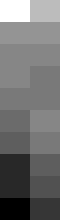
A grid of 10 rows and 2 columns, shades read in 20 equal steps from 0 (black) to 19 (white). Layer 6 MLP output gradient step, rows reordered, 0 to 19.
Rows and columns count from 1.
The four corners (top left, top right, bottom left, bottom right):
19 14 0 4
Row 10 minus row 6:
-8 -6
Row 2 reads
11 11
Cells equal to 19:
1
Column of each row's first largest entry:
1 1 1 1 1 2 2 2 2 2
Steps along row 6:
up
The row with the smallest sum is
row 10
